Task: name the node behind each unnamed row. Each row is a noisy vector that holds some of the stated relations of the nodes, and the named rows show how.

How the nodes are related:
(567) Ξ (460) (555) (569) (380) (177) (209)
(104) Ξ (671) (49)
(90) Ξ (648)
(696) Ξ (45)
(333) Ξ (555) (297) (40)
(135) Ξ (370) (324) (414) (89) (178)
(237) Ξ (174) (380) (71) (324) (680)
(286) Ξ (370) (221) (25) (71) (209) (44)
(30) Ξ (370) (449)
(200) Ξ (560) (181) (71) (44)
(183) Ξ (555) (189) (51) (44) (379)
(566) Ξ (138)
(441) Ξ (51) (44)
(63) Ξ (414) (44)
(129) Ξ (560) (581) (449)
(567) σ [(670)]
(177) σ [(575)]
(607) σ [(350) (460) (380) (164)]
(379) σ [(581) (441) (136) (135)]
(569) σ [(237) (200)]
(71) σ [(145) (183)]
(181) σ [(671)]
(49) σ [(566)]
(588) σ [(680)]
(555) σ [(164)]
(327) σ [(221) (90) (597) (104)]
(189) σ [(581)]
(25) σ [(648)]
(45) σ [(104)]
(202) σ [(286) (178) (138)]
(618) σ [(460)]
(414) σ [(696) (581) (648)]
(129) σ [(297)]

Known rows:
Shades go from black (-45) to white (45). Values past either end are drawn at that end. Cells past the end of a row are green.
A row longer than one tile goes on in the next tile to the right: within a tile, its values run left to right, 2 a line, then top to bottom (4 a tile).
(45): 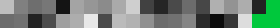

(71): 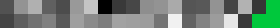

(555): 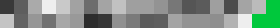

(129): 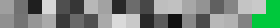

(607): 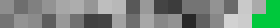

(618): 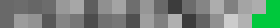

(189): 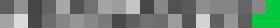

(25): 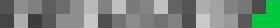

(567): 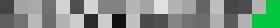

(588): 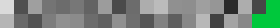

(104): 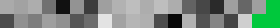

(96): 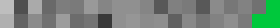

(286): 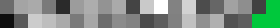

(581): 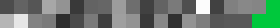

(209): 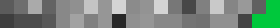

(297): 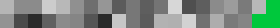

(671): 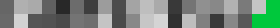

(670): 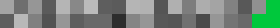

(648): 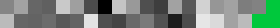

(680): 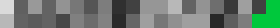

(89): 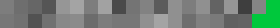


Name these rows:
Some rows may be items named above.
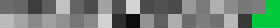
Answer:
(51)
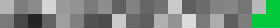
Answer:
(297)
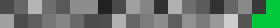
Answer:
(145)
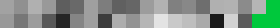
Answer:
(181)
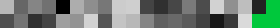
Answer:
(45)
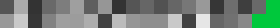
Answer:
(414)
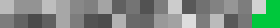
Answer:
(297)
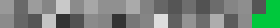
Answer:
(575)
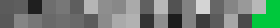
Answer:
(449)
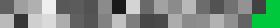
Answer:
(183)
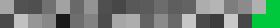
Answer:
(560)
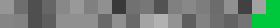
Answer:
(89)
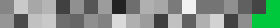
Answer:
(63)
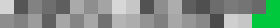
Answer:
(327)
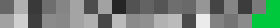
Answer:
(414)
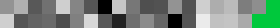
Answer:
(648)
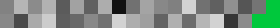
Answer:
(63)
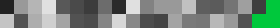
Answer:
(183)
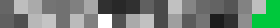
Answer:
(237)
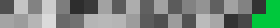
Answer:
(441)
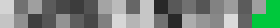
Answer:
(49)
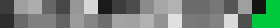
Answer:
(71)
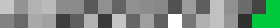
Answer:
(44)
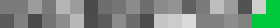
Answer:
(40)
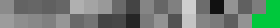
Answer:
(178)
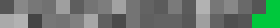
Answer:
(136)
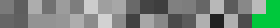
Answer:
(569)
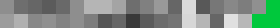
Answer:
(202)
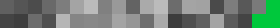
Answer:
(370)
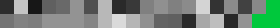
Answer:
(135)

